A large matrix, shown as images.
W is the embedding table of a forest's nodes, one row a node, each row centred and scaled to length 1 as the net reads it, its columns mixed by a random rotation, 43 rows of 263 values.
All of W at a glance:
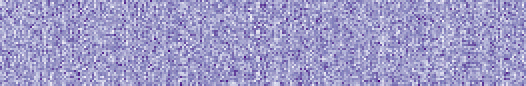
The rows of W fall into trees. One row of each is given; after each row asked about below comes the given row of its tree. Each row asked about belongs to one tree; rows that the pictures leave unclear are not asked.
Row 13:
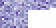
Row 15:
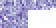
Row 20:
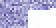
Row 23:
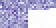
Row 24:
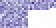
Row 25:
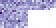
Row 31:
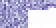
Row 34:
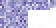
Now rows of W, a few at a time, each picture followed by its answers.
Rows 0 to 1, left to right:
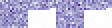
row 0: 20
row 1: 15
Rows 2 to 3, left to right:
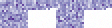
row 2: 15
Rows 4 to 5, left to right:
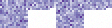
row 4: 34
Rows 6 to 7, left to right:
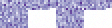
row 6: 31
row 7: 34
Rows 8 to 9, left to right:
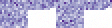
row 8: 25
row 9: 24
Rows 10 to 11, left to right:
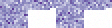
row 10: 20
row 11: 23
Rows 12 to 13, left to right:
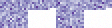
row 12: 24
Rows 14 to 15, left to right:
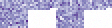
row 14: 20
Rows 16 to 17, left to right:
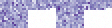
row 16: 15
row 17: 24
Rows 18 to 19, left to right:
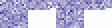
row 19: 23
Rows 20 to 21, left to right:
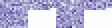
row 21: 13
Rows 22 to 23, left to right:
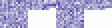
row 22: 31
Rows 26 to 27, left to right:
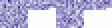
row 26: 31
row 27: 25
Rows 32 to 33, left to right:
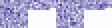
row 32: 20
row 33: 31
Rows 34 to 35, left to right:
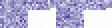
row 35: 20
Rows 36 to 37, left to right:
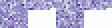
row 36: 15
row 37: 15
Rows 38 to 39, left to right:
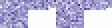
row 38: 23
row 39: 15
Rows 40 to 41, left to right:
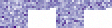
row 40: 13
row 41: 23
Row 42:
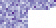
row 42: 23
